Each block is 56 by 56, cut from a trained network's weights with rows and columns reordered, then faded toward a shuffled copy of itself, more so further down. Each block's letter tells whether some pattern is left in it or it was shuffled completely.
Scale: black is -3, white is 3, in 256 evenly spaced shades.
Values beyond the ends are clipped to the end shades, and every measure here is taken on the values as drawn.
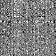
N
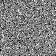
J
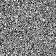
J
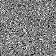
J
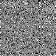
N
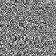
N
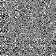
N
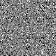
N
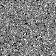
J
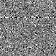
N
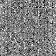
N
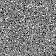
J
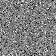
J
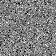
J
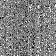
N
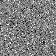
J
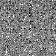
N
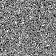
J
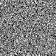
N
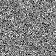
N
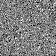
J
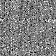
N
